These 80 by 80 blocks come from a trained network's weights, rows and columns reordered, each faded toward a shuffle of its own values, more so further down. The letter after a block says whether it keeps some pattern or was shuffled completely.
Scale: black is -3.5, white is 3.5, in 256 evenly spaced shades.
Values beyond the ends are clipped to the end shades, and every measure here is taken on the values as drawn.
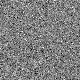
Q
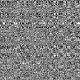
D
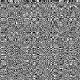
D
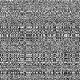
D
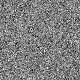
Q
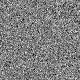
Q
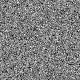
Q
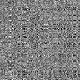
D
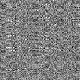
D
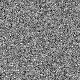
Q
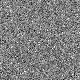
Q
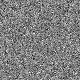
Q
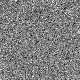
Q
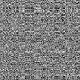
D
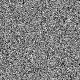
Q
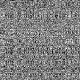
D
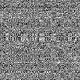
D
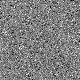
Q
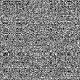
D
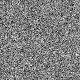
Q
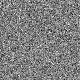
Q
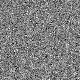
Q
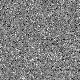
Q
